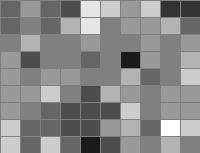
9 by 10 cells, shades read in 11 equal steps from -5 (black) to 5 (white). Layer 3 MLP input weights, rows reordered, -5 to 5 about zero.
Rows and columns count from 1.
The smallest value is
-4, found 2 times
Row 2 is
-1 0 -1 2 4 0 1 1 2 -1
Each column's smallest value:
-1 -2 -1 -2 -4 -2 -4 -1 -3 -3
